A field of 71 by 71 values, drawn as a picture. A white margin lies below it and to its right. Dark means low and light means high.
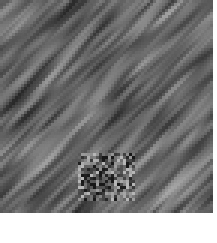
The grain runs diagonally up to the right. Values change most from cell to cell in the bottom middle. No overall slope runs across the table. In the bottom middle lies a patch that is rougher than the rest.
